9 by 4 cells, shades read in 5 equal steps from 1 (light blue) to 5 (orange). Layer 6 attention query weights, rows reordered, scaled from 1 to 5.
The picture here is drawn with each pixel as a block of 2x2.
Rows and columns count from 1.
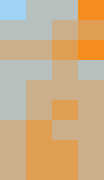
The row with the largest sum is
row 3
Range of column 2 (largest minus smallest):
2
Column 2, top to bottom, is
2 2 3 2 3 3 4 4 4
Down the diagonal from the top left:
1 2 4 2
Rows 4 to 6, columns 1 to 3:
2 2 3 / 2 3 3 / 2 3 4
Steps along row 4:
same up down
